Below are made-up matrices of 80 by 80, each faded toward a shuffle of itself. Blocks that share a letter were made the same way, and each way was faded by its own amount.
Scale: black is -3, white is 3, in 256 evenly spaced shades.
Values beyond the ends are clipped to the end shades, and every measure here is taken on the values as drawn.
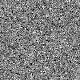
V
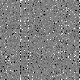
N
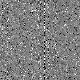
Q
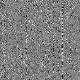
Q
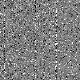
Q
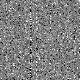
Q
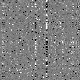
N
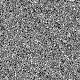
V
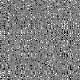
N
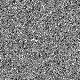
V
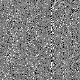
Q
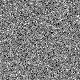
V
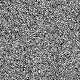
V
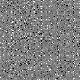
N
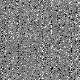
Q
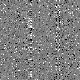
N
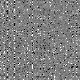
N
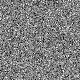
V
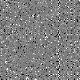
N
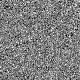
V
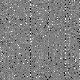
N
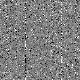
Q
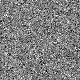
V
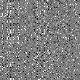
N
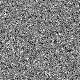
V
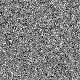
V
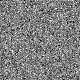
V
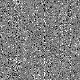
Q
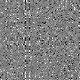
N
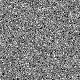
V
